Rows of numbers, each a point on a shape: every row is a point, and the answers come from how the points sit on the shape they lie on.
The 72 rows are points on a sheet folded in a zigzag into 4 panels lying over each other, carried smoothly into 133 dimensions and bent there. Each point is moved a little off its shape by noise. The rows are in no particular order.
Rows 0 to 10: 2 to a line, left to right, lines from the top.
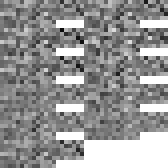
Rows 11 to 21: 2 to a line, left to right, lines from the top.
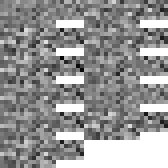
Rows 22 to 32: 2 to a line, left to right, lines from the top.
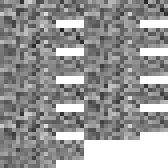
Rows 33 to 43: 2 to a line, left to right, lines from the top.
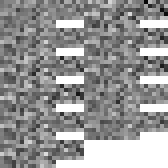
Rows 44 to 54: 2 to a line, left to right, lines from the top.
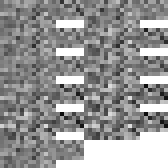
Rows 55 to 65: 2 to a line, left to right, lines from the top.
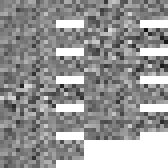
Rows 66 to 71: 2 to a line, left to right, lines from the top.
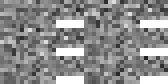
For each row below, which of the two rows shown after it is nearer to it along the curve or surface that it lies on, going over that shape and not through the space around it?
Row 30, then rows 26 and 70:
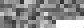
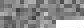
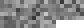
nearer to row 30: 70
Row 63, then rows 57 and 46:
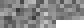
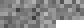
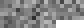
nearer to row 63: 57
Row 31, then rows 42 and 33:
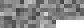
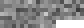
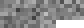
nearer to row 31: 33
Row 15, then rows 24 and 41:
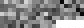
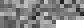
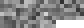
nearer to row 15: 24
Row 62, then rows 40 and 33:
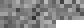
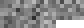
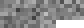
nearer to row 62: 40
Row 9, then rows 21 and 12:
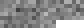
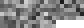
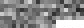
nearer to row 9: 12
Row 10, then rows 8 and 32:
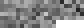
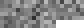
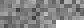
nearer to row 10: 8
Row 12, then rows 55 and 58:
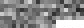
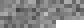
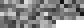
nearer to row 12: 55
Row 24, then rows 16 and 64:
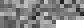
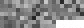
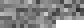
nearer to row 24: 16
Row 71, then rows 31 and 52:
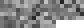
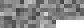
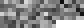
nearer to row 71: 52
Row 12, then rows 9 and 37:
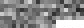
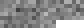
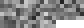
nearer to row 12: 9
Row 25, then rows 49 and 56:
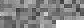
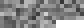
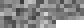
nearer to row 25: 56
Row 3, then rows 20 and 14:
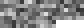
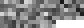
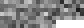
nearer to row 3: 14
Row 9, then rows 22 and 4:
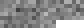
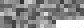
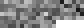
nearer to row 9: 22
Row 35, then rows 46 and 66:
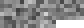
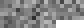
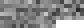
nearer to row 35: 46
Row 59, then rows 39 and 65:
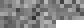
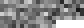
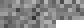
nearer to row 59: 65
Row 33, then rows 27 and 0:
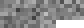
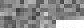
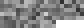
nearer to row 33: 27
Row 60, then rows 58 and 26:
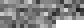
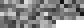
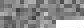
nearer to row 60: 26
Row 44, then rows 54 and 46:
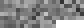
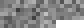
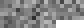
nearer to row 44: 46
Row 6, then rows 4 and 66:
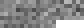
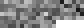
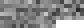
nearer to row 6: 66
